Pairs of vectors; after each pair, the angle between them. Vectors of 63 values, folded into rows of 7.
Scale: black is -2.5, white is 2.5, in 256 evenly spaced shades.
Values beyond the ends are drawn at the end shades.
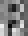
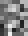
nearly opposite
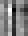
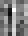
nearly opposite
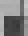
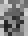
partly aligned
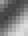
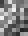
partly opposed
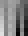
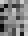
partly opposed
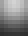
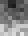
nearly opposite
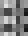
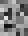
partly aligned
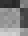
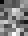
partly aligned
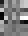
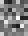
partly opposed
